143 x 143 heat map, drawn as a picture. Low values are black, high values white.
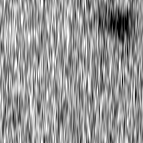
The grain runs up and down. A single dip lies in the top right. The ninth with the lowest average is the top right. The halves do not mirror each other.
